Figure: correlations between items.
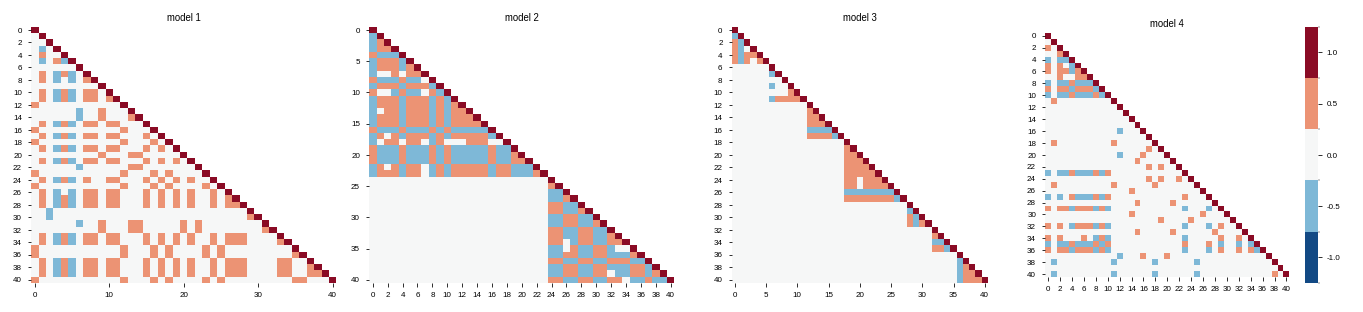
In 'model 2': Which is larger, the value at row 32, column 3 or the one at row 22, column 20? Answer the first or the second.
the first
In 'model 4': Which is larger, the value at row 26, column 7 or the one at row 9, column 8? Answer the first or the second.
the first
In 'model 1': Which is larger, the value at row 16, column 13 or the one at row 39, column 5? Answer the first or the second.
the first
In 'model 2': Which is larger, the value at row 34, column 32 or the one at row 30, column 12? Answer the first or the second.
the first
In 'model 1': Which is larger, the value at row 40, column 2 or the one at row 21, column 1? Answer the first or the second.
the second
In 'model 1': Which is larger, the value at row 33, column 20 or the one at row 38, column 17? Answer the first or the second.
the second
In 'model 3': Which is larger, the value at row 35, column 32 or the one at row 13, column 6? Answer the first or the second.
the first
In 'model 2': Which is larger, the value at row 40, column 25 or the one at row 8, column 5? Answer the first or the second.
the first
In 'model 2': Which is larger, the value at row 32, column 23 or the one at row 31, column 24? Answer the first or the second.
the first
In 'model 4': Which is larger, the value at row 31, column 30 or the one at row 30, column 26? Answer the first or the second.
the second
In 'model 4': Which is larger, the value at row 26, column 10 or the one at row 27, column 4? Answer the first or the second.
the second
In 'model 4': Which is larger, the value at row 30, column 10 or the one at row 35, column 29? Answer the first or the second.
the first
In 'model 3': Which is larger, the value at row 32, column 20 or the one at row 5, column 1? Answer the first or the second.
the first
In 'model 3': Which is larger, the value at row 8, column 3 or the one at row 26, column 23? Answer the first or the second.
the first
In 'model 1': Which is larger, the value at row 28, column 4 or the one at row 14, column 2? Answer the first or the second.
the first
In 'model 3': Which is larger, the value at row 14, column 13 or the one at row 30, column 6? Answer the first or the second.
the first
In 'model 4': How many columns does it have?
41
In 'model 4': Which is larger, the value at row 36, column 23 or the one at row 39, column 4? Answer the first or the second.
the second
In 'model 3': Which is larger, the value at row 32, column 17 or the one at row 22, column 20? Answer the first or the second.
the second
